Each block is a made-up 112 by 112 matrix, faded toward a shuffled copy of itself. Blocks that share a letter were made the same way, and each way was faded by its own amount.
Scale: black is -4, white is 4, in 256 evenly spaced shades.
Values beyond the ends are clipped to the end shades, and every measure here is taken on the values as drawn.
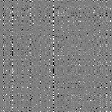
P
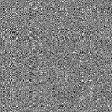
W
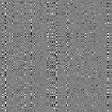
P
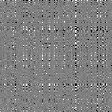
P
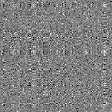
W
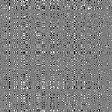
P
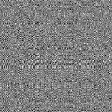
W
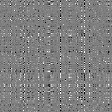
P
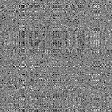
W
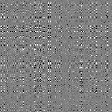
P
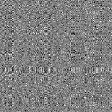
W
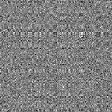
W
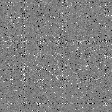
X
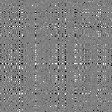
P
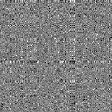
W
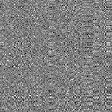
W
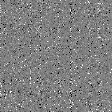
X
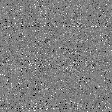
X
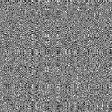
W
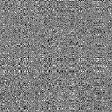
W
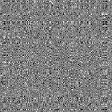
W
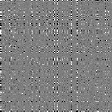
P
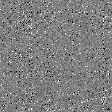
X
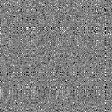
W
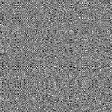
W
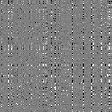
P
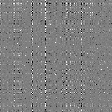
P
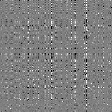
P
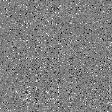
X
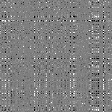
P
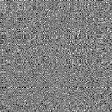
W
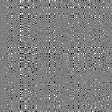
P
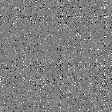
X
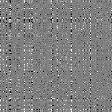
P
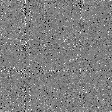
X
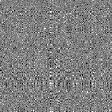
W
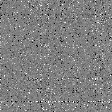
X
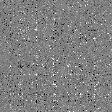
X
